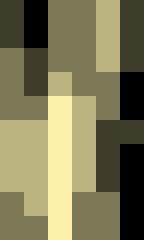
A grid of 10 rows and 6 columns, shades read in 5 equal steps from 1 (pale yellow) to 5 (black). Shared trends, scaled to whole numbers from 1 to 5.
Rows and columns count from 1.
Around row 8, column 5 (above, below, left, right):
4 3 2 5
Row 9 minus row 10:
0 -1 0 0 0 0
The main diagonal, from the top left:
4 5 3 3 3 4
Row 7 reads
2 2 1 2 4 5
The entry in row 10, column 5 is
3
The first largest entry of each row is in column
2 2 2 6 6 5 6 6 6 6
